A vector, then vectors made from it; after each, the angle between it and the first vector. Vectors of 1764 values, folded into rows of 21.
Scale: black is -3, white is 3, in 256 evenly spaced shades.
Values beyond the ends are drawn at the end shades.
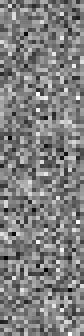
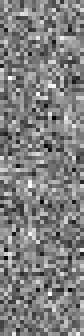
partly aligned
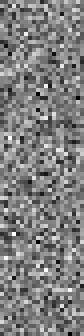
nearly opposite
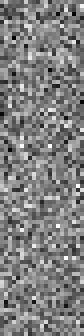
orthogonal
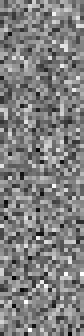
partly opposed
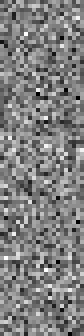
nearly opposite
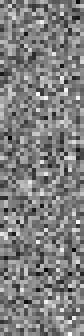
nearly parallel
